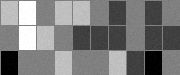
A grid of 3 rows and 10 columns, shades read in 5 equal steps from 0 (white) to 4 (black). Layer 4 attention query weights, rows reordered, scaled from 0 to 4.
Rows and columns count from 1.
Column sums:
7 2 5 4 6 7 7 7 10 7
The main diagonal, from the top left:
1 0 2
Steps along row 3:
down same down up same down up up down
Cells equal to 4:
2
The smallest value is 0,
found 2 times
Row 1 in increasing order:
0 1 1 1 2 2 2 2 3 3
